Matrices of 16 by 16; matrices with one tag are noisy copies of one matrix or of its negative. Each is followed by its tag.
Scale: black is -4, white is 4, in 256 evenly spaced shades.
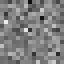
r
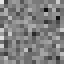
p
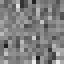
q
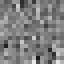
q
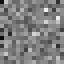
p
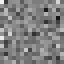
p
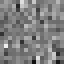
q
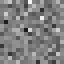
r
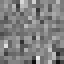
q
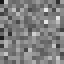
p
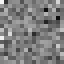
p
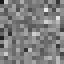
p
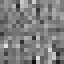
q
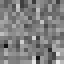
q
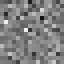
r
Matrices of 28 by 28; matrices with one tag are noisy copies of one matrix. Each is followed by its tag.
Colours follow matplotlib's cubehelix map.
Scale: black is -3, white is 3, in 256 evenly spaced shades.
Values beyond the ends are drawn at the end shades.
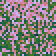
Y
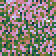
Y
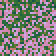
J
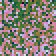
J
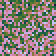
J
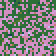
J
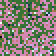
J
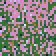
Y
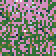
Y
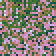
J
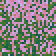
Y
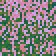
Y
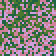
J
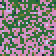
J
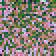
J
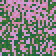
Y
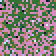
J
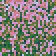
Y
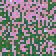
Y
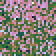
Y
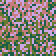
Y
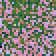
J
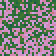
J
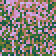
Y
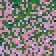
J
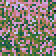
Y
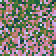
J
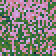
Y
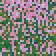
Y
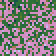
J
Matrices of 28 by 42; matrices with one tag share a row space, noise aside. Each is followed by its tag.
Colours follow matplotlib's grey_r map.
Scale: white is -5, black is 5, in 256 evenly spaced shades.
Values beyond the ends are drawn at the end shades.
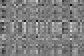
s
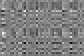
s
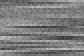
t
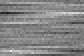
t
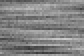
t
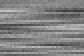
t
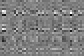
s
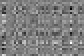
s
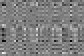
s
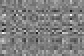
s
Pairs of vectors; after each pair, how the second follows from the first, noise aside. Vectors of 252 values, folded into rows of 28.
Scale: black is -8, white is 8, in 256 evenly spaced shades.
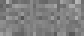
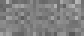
copied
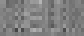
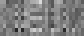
scaled up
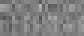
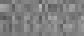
copied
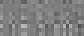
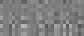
copied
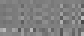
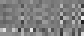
scaled up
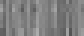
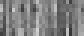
scaled up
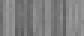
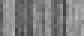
scaled up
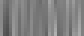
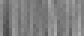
copied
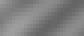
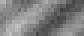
scaled up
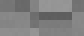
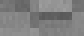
copied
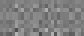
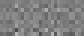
copied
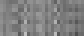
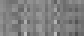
copied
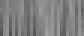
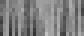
scaled up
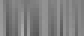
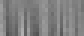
copied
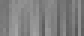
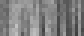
scaled up
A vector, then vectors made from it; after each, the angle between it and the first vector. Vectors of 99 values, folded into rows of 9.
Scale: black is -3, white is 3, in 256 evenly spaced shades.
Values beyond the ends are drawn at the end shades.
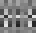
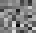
partly aligned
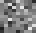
orthogonal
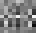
nearly parallel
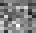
partly opposed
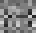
nearly opposite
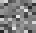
orthogonal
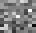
partly aligned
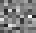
partly opposed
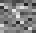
orthogonal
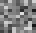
partly aligned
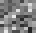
orthogonal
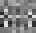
nearly parallel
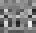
nearly parallel
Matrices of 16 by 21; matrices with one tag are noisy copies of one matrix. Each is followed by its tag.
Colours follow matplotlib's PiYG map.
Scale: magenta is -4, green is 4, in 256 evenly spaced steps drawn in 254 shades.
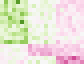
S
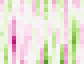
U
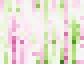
U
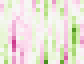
U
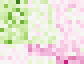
S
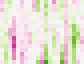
U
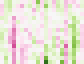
U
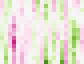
U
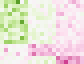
S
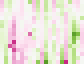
U
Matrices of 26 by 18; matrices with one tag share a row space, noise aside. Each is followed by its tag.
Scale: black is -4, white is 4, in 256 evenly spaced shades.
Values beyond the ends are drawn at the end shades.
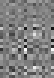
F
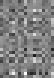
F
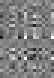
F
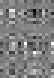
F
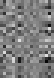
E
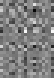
F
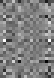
E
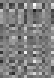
F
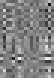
E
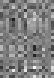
F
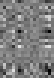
E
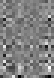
E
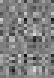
F
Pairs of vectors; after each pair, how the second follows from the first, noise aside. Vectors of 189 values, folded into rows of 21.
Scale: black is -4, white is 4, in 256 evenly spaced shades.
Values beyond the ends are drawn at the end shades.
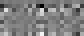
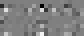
partly zeroed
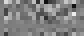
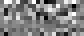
scaled up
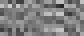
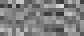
negated
